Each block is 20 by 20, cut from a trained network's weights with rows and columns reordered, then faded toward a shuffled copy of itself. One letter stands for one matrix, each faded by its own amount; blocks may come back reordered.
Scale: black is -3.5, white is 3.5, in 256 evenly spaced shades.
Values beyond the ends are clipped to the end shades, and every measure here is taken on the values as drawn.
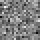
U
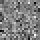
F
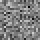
U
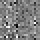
F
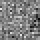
U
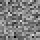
U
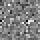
F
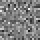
U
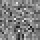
U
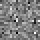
F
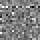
F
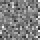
U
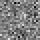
U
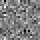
F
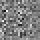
F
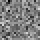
U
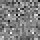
U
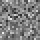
U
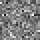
U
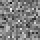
U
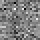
U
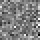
U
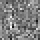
U
